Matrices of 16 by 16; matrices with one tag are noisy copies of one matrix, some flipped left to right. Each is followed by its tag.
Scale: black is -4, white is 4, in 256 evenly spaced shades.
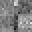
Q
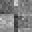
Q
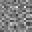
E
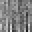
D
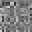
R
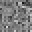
R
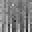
D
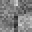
Q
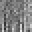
D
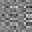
E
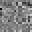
R
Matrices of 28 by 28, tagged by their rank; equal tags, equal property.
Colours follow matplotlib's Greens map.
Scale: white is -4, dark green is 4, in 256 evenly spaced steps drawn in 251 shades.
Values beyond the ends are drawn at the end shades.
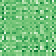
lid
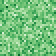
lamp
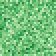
lamp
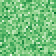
lamp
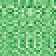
lid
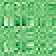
lid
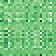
lid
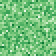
lamp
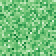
lamp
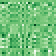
lid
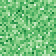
lamp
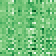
lid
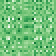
lid
